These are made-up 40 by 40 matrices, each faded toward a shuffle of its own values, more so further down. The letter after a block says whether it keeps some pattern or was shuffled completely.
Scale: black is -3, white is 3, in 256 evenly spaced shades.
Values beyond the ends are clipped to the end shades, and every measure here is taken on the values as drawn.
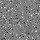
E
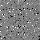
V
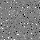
V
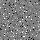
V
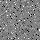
E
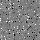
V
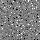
E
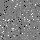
V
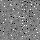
V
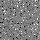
E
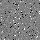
V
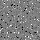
V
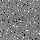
E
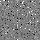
V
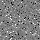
E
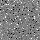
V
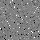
E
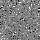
V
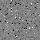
E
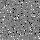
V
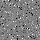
E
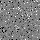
E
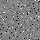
E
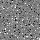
E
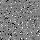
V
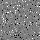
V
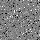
E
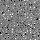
E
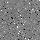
E
